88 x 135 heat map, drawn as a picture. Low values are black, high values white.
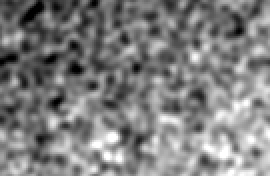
The bottom right is the ninth with the highest average. The top left is the ninth with the lowest average. The texture is blotchy. There is an overall slope up to the bottom right. On average the colour sits 50% of the way up the scale.
